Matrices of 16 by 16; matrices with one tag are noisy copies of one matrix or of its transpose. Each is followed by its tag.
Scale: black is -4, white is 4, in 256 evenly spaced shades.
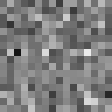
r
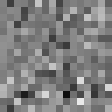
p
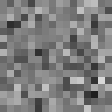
p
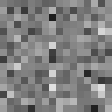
r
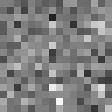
r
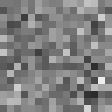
p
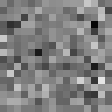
p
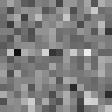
r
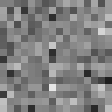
r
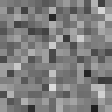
r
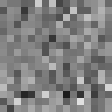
p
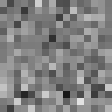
p
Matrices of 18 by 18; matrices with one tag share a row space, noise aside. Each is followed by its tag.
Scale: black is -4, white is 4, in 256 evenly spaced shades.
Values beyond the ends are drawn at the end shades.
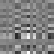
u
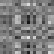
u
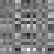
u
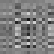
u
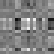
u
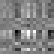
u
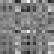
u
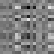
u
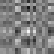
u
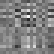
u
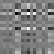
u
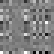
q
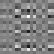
u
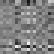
u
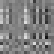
q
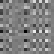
q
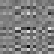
u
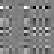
q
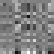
u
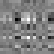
u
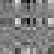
u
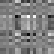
u
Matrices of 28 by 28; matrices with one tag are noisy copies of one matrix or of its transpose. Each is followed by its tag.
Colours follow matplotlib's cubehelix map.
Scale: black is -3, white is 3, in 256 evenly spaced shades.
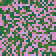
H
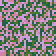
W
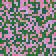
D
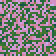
W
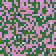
D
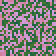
W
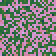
H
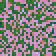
H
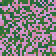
H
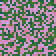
D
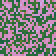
D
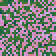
H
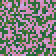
D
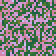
W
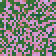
H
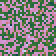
D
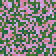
D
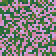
H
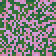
H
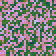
W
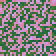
W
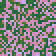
H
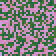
D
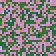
W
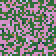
D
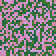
W
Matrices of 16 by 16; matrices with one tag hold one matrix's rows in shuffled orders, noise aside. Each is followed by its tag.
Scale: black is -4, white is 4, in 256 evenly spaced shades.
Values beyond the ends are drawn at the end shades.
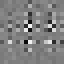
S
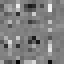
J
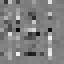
J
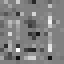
J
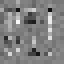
J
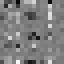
J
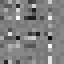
J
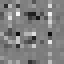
J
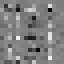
J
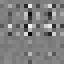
S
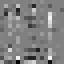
J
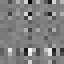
S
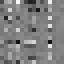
J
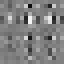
S
